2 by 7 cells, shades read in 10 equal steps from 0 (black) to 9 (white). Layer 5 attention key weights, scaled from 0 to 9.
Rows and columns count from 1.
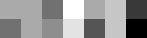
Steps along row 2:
up down up down up down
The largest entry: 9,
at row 1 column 4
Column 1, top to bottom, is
6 4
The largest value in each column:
6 6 5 9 6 7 2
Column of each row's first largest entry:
4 4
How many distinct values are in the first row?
5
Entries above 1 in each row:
7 6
